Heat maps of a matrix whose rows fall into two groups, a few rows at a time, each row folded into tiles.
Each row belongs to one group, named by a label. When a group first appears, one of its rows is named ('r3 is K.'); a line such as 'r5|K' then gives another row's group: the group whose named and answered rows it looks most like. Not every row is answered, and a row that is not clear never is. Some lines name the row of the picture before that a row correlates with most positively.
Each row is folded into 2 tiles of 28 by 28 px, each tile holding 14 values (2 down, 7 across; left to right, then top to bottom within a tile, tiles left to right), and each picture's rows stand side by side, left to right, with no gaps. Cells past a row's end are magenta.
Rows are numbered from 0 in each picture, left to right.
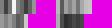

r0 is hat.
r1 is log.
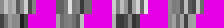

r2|log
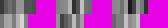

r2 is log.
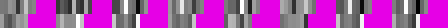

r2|hat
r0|log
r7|hat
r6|hat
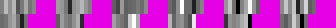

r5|log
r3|hat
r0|log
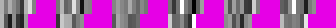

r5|hat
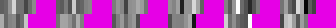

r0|hat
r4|hat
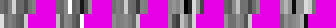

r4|hat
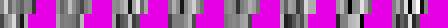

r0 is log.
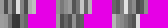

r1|log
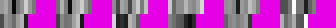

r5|hat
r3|log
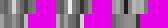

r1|hat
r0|hat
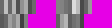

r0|log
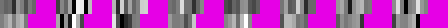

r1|log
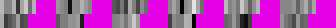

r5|log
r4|log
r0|log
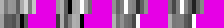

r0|log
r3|hat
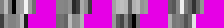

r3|hat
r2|log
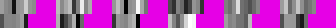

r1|log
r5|log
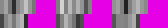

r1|log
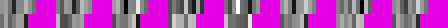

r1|log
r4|hat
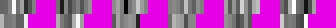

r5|hat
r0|hat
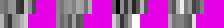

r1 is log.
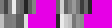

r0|hat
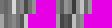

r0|hat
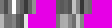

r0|hat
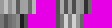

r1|log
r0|log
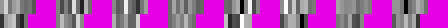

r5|log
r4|log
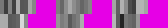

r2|log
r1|hat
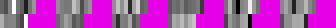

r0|hat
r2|log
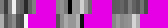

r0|hat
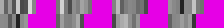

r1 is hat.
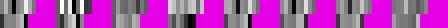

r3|log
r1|log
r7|hat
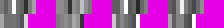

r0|hat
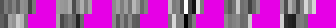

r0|log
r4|hat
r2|log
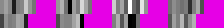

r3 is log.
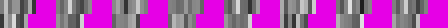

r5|log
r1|hat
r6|hat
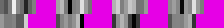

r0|hat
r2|log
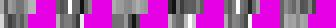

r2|log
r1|hat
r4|hat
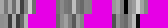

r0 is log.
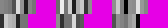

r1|log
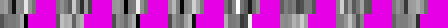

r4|hat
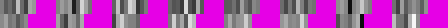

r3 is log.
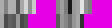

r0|log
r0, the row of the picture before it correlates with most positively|1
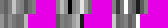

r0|hat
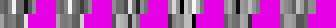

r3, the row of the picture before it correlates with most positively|1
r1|hat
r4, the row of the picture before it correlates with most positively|1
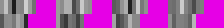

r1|log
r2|log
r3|hat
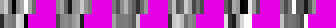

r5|hat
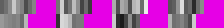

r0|hat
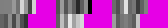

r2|hat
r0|log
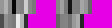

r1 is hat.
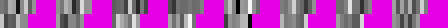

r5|hat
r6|hat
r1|log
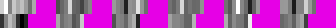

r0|log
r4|hat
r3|hat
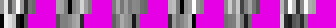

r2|log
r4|log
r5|log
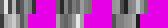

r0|log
